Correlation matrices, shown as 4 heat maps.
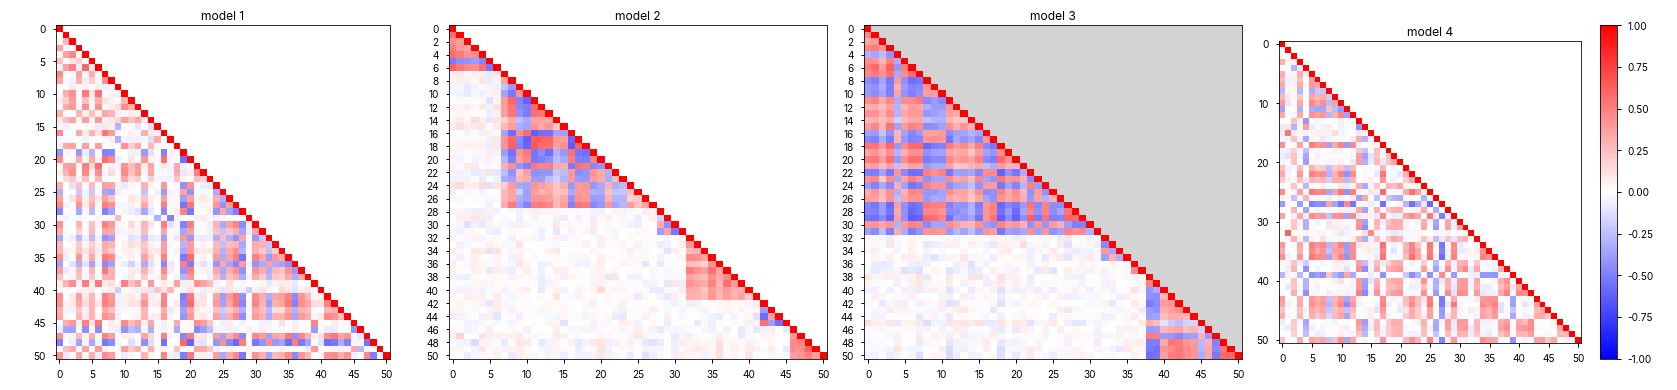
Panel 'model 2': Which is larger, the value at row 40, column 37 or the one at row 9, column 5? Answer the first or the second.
the first
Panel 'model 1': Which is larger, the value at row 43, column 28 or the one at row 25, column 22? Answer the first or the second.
the second
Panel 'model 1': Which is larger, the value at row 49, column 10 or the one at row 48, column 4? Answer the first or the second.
the first
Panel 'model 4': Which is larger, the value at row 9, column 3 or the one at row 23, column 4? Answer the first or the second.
the first
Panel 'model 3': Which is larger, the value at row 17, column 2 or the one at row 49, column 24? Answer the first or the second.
the second
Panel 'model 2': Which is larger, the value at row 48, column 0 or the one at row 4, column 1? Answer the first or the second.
the second
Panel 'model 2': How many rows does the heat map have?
51
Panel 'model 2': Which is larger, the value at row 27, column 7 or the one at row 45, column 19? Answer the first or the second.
the first
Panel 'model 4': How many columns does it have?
51
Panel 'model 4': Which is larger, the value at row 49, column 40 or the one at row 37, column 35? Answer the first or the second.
the first
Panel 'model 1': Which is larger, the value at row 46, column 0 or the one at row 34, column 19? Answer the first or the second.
the first
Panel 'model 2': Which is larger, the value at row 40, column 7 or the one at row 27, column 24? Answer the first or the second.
the second
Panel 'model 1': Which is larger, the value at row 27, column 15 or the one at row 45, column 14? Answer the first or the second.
the second
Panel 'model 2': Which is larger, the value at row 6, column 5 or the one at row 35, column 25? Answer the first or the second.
the second
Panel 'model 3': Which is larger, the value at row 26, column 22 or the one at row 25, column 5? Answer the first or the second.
the second
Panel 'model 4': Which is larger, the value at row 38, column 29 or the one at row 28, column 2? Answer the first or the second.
the second
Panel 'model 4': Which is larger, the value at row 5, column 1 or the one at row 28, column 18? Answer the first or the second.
the second
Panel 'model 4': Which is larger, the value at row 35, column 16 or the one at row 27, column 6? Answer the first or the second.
the first
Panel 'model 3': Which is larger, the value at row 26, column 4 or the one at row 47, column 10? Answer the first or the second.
the second
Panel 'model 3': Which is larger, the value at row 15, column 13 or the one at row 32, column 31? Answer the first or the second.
the first
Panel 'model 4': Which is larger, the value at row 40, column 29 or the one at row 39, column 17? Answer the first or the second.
the first
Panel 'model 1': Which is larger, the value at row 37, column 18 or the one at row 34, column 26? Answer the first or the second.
the second
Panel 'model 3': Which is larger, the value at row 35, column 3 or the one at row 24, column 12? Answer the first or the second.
the first
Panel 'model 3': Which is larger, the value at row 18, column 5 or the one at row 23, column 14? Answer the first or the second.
the first
